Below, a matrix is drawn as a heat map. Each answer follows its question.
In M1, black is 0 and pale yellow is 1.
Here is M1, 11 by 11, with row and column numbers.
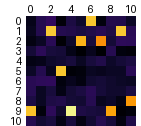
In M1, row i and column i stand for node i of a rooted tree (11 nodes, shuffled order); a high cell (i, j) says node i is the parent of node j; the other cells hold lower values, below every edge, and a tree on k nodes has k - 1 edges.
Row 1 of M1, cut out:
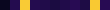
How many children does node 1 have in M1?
2
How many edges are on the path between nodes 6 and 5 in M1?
5
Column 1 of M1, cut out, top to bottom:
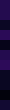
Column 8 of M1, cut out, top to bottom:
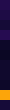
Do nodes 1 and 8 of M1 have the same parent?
no
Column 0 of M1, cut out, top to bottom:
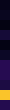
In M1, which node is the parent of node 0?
9
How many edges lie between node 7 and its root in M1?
2
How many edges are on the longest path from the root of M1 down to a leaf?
3
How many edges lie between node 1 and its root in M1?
0
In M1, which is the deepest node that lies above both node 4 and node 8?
9
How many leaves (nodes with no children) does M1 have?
5
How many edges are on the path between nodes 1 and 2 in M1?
1
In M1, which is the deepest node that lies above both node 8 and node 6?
9
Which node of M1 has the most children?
9
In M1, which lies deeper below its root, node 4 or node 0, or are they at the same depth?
the same depth
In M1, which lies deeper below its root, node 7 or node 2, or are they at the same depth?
node 7
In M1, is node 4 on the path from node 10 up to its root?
no
